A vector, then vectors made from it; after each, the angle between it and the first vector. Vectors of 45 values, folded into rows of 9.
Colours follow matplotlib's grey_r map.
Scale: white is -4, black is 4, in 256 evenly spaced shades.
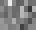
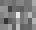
orthogonal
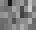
nearly opposite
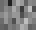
nearly opposite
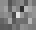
partly opposed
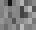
nearly opposite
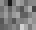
nearly opposite
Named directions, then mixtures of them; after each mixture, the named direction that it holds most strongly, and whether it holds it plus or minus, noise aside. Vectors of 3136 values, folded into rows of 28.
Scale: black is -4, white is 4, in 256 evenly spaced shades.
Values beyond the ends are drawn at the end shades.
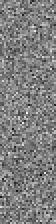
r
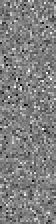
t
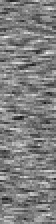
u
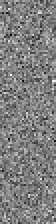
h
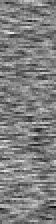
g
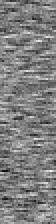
u, plus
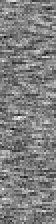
u, minus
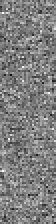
h, minus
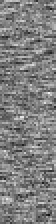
u, minus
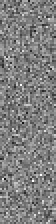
r, minus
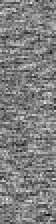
u, minus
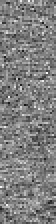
t, plus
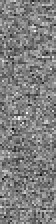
r, plus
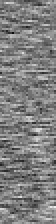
g, minus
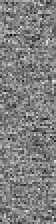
h, plus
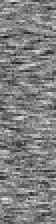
u, minus
